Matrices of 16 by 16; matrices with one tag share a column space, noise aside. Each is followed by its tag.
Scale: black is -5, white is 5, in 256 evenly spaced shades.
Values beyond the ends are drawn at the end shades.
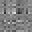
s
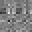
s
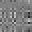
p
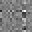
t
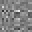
t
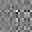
t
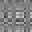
p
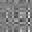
p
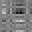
s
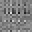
s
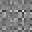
t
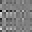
t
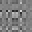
t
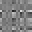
t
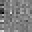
s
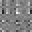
s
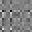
t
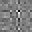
t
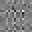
t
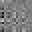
p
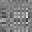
p
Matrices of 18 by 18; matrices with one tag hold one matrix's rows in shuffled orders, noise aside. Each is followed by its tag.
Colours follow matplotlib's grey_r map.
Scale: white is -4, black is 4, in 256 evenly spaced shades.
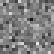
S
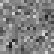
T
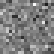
T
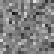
T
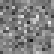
S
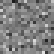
T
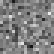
S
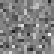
S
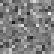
S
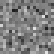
T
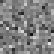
S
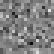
S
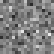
S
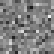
S
